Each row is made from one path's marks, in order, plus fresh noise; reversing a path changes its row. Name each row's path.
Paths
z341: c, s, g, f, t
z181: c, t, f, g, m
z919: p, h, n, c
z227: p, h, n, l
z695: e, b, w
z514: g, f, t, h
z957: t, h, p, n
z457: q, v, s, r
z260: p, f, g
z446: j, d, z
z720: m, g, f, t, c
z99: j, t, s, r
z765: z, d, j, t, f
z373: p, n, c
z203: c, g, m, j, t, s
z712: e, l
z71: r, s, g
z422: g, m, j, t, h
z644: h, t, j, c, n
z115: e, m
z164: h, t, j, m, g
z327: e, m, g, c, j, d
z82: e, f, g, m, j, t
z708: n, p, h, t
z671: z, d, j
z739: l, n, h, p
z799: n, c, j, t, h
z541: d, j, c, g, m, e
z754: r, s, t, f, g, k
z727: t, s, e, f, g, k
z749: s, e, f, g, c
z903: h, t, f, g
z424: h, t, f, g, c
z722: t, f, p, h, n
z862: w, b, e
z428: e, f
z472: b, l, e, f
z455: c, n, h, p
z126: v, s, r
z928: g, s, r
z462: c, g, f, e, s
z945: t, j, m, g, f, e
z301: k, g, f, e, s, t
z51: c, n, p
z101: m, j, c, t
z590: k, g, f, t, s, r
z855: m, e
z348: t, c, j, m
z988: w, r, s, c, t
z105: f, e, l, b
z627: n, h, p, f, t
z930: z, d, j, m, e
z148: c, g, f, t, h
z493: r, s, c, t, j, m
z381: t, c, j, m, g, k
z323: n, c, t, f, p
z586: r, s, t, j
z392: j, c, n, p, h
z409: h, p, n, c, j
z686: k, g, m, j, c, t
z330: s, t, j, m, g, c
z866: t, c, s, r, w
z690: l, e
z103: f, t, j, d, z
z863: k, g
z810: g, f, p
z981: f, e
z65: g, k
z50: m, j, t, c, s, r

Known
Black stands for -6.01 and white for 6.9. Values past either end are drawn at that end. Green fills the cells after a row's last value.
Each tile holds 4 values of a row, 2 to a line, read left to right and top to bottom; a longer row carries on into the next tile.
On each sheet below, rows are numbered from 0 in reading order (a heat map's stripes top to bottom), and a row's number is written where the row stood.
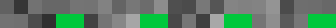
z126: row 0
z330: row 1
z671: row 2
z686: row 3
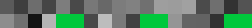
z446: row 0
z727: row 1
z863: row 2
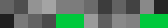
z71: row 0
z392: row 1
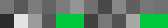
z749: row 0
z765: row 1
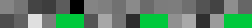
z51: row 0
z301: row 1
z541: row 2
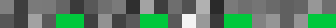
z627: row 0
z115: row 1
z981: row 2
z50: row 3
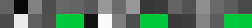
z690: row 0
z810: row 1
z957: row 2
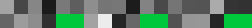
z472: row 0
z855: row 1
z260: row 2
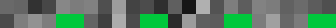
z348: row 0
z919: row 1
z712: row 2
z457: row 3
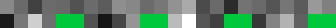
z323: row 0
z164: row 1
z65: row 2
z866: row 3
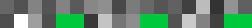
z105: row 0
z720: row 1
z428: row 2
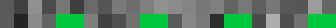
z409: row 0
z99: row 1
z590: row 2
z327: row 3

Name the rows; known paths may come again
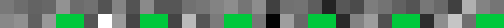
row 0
z50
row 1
z105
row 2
z82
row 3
z708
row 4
z722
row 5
z341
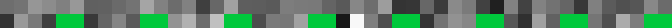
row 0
z754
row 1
z493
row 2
z101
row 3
z103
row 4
z810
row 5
z739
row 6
z627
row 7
z799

